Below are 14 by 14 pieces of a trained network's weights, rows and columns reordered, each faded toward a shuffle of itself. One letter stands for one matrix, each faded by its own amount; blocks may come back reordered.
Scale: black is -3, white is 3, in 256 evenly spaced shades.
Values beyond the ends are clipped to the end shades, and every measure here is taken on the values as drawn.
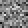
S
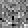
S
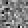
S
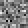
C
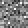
S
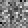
S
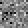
S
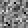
S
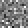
S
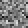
S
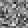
C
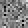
S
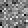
S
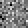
S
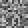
C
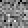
S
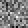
S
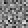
C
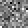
S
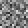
C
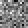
C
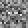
C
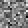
C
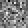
S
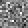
S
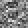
C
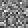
S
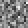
C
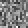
C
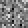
C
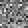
S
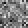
S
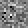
S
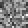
C
